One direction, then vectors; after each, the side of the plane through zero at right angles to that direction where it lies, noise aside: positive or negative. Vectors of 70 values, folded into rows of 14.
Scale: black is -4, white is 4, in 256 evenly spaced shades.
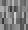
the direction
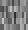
negative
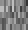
positive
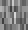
positive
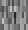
negative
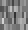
negative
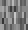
positive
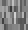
positive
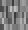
negative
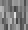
positive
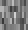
positive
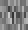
positive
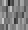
negative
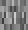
positive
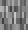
positive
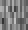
positive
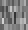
negative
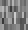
positive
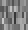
negative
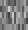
negative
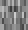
positive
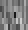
negative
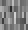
positive
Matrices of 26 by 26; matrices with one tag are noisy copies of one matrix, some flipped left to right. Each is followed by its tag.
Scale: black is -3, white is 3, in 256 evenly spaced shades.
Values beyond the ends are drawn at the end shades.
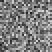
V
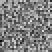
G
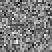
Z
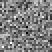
G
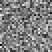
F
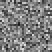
Z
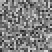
G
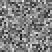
Z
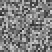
Z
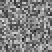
Z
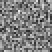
G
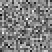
G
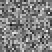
Z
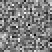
G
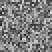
Z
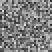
G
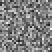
V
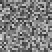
F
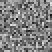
G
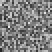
G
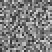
V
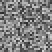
F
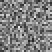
V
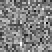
Z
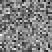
F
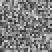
G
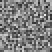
G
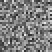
V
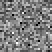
F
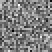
G
